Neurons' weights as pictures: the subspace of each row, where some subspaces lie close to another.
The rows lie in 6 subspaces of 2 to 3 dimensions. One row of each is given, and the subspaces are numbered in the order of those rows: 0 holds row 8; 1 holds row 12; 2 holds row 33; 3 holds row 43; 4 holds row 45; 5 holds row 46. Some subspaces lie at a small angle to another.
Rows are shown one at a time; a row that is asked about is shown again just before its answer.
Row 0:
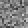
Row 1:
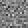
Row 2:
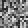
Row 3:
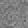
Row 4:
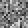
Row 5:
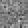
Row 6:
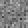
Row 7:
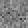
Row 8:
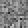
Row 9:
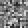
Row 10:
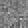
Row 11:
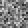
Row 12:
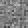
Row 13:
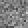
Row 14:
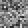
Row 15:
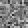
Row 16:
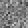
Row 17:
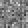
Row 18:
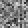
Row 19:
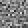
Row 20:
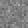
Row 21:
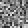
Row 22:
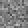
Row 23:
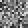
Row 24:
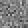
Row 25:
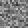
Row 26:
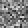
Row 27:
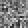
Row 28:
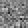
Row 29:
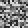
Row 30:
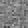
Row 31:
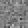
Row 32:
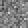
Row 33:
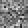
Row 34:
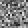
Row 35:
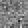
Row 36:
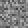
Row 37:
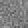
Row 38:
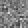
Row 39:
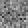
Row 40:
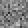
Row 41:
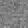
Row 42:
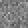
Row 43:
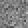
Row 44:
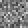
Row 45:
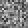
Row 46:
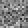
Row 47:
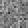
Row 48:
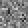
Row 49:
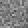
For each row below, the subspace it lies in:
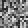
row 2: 4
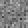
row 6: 1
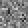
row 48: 1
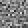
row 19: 5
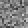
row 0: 5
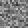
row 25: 4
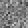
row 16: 5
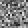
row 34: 5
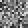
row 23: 3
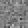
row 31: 0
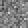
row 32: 4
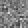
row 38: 0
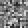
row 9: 0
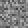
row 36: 4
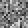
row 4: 5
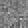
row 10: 0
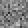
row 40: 5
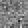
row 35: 2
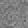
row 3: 3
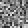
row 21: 3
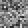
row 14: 2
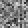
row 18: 4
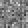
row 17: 1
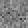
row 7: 1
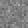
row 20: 1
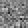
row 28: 0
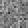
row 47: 4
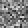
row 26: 2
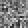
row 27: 0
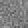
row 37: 3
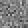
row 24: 3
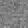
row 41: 1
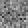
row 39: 1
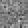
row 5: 2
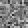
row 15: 2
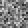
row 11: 4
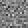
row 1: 5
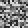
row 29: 4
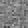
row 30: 1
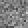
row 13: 3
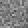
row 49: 5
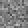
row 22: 2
